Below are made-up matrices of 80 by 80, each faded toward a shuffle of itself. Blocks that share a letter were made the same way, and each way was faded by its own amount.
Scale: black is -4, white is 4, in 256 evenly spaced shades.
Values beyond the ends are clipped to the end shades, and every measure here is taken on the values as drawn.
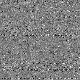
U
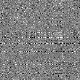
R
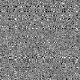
R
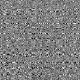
R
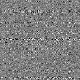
R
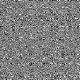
R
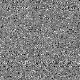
U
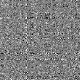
R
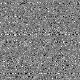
U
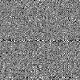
R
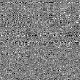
R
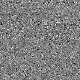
U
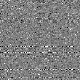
R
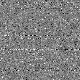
U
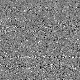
U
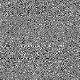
R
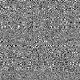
R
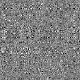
R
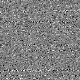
U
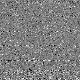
U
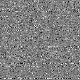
U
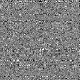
R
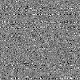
R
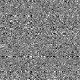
R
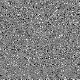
U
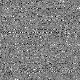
U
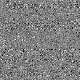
U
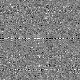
R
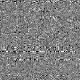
R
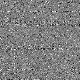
U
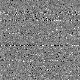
U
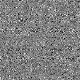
U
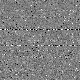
U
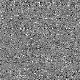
U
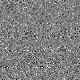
U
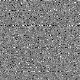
U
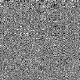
R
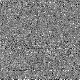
U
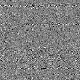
R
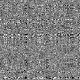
R
